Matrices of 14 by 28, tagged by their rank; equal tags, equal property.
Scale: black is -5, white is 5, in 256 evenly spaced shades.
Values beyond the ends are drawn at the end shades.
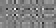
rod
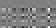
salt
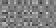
rod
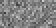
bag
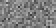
bag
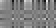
salt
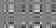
salt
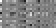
rod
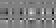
salt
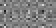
rod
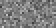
bag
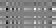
salt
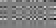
salt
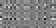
rod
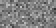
bag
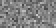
bag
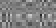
rod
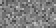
bag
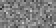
bag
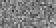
bag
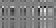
salt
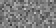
bag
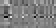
rod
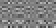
rod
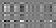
salt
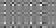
salt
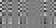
salt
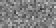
bag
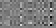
rod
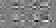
rod
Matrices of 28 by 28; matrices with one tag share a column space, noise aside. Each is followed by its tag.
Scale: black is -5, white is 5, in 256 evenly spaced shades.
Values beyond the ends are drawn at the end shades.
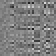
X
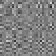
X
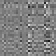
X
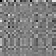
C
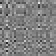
X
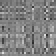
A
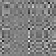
X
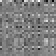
C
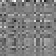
C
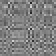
X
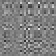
X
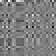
C
